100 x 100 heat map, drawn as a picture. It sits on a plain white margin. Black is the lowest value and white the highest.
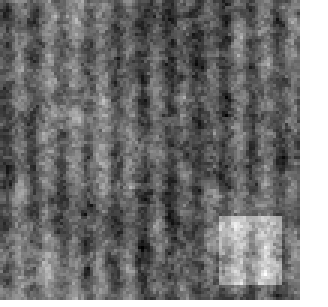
Ninth with the highest average: bottom right. Stripes: upright, repeating 11 times. Odd patch: higher, in the bottom right.
